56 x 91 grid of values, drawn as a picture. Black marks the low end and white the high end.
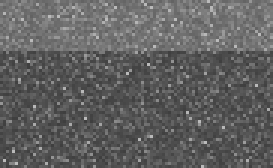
A horizontal seam about 30% of the way down splits the table, and the top part is higher. On average the colour sits 40% of the way up the scale. There are no regular stripes.
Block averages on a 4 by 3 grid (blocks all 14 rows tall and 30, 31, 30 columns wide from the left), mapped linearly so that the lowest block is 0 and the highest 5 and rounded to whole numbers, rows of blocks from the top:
5 5 5
1 1 1
0 0 0
0 0 0
